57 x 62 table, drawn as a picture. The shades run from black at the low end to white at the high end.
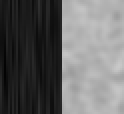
The table splits into one row of 2 panels. Panel 1,1: very low, streaked downward, faint in contrast. Panel 1,2: high, blotchy, faint in contrast.
